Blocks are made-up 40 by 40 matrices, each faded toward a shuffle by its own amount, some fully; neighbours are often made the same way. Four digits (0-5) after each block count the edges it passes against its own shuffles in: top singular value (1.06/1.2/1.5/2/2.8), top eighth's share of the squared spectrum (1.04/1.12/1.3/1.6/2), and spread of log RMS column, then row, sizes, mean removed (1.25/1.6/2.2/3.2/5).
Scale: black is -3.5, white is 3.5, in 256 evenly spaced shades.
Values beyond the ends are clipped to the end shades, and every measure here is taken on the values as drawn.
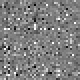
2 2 1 2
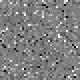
0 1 0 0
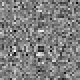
3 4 2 2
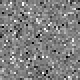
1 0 0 0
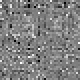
3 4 2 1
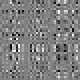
4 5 4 3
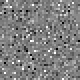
1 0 0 0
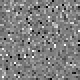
2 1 0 0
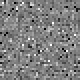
2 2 0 0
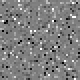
0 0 0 0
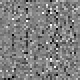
1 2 2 0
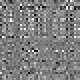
4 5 2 3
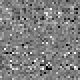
3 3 0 2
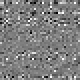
3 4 1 3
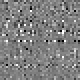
4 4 1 3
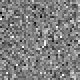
0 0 0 0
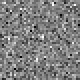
0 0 0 0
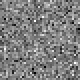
0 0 0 0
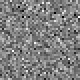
0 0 0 0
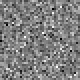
0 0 0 0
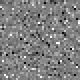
2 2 0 0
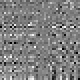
4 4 2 3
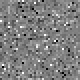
1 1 0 0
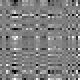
5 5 3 4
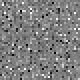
1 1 0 0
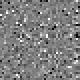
3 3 1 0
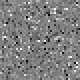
1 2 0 0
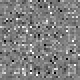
3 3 1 1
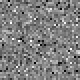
0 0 0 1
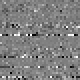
2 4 0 3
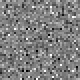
1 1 0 1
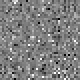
3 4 2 1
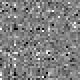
3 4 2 2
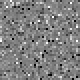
0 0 0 0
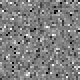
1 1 0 1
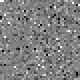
2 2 0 0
